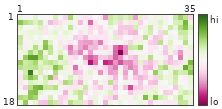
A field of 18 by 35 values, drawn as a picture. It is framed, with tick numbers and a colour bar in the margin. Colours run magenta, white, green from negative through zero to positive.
There is no overall slope. No single row or column stands out from its neighbours. The values follow a bell shape. No regular stripes run through it. The field is mottled with small blotches. The ninth with the lowest average is the centre.
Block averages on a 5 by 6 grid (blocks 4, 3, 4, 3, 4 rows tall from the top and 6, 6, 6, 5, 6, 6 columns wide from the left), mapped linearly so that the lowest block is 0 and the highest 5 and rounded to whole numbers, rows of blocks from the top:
432334 / 431233 / 531023 / 432224 / 433233
